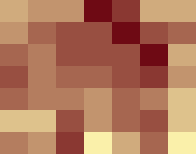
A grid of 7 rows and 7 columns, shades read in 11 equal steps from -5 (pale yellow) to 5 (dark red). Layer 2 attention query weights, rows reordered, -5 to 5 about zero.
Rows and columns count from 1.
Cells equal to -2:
5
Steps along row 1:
up same up down down same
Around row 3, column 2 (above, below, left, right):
1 0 1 2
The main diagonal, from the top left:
-2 1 2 1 1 2 -5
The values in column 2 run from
-3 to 1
